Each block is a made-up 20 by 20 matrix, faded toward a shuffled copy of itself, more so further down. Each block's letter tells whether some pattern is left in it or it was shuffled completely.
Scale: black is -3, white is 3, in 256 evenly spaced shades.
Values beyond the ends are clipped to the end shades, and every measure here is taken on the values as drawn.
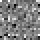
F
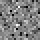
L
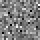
L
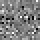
F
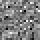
F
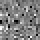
F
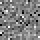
L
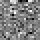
F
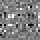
F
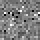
L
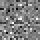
F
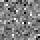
L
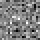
F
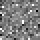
L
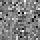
L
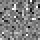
L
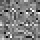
F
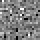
L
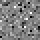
L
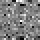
F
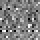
F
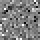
L
